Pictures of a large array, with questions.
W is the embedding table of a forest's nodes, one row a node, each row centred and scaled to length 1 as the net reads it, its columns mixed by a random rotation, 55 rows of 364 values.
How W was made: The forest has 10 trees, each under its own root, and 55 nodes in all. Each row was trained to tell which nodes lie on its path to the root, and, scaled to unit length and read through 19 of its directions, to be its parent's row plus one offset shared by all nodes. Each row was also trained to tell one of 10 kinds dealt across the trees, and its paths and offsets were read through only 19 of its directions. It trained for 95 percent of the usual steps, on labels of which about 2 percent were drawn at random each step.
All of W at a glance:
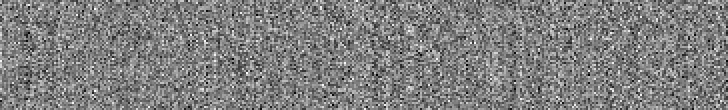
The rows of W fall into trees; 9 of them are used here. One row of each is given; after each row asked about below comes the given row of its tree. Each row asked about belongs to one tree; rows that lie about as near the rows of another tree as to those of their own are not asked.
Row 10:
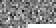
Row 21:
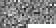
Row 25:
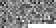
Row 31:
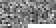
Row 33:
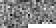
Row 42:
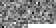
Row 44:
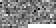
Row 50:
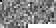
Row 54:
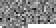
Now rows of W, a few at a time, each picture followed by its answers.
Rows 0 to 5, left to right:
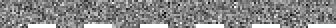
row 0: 33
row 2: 54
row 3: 21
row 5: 33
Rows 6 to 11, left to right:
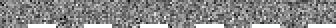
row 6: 25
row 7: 31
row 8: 42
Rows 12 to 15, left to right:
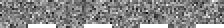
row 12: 44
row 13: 44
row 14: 31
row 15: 44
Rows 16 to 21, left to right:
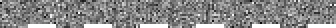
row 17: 44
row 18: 50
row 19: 25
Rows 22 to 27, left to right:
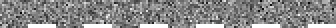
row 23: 21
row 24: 31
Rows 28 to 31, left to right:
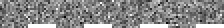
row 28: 54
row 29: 31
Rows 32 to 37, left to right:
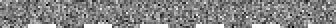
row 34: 42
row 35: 21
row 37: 50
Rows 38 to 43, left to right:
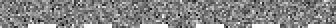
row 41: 50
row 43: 44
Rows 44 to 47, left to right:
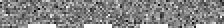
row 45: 54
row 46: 42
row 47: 33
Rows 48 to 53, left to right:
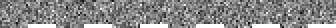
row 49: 44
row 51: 31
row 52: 54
